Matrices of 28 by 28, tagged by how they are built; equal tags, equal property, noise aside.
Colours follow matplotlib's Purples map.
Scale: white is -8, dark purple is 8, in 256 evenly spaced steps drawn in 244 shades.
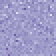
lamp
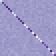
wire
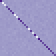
wire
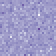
lamp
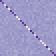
wire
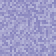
lamp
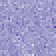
lamp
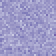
lamp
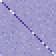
wire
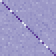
wire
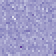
lamp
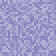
lamp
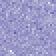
lamp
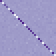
wire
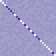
wire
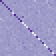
wire
